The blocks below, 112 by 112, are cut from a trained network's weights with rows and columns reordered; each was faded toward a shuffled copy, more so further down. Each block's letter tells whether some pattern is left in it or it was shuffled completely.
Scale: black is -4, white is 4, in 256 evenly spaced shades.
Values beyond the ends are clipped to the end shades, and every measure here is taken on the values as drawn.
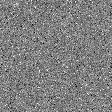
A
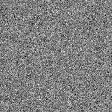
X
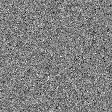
A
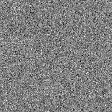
X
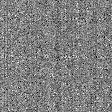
X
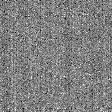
X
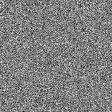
X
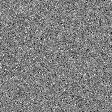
A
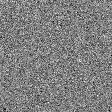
A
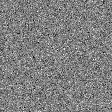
A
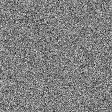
A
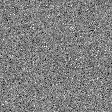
A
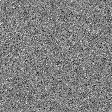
A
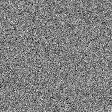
A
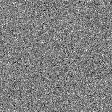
X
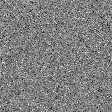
A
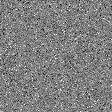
A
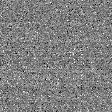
X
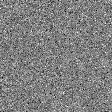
A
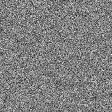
X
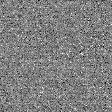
X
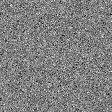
A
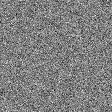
A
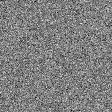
A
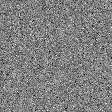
A
